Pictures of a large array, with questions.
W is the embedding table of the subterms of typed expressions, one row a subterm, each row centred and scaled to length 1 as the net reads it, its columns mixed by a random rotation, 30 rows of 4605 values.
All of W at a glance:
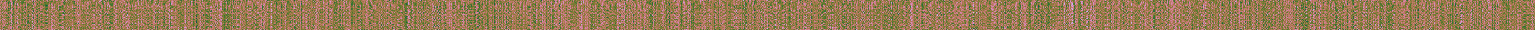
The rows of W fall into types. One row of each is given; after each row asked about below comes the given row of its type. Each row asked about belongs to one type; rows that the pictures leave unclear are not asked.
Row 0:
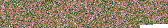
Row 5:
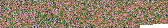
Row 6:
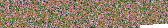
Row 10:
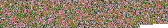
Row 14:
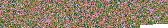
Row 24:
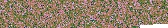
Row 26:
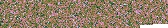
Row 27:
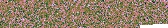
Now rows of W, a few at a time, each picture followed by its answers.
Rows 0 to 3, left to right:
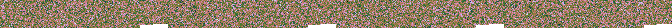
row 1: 14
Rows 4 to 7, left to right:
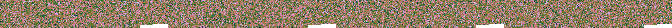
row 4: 26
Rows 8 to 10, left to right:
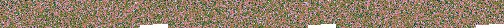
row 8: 5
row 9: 6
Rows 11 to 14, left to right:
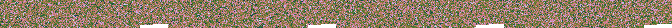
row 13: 10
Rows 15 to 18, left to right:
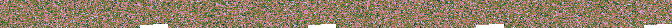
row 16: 26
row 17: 10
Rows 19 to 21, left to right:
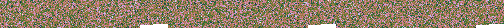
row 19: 24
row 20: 6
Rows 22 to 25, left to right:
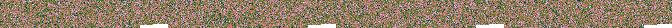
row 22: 26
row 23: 5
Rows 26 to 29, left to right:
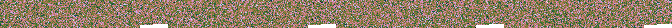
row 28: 24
